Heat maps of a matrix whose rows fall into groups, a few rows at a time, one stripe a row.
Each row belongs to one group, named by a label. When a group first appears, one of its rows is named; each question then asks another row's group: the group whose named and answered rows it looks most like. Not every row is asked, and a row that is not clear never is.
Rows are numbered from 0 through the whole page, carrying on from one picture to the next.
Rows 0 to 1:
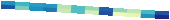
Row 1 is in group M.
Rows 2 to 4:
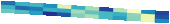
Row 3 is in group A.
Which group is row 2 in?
M
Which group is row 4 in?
A
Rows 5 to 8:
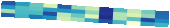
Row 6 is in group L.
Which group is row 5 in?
L
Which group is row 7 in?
M
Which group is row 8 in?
M
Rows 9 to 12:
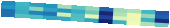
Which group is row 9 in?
M
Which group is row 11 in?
M
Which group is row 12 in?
L
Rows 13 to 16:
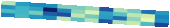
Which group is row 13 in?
M
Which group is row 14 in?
A
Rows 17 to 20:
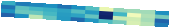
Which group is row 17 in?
A
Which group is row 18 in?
L
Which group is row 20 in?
L
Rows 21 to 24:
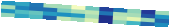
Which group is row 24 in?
M
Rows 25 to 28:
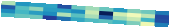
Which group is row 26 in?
L
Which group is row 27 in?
M
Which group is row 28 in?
A
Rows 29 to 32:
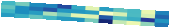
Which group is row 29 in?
A
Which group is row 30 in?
A
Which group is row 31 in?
M
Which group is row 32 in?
L
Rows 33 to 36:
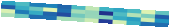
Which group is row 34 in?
L
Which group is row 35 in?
A
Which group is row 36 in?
M
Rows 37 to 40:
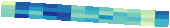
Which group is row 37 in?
A
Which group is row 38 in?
A
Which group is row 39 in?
A
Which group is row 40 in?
A
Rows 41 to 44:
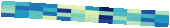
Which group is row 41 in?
M
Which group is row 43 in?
M
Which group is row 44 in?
L
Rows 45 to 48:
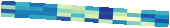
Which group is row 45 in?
M
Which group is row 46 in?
M
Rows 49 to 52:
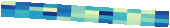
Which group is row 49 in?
A
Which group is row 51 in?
A
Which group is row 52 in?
M
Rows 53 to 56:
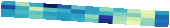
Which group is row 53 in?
A
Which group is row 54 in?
L
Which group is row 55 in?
L
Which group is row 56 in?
L
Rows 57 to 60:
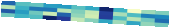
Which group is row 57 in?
L
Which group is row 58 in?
M
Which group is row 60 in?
A
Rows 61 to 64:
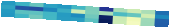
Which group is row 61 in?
L
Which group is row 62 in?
A
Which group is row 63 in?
L
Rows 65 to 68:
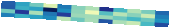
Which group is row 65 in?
L
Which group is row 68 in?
M
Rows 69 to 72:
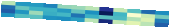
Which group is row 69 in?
M
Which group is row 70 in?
L
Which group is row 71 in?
L
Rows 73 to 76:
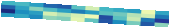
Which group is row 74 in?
L
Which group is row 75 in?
M
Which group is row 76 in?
M
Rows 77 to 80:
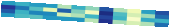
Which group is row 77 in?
M
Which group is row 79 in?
M
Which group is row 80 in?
L
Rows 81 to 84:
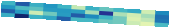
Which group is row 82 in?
L
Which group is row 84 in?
A
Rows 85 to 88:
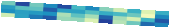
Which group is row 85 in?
A
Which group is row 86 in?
A
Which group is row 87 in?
M
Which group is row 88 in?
M
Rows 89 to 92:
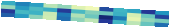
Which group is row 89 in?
M
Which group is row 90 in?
A
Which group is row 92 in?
L
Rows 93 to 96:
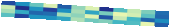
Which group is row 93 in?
L
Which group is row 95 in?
M
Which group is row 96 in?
A
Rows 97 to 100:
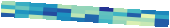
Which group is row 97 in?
M
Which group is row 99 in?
A
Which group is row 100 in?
L
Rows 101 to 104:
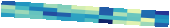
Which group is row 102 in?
M
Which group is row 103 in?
A
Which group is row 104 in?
L
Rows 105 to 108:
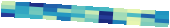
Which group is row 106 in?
M
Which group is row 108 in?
L
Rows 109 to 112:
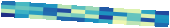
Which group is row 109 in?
M
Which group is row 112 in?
L
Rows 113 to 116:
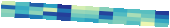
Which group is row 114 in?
L
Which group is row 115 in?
A
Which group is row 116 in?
A
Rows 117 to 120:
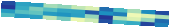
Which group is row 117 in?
M
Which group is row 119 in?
L
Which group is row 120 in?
M
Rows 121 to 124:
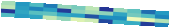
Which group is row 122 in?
A
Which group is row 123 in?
L
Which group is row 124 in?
M
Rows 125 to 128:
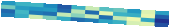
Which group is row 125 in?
A
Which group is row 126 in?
A
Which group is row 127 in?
M
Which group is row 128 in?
L
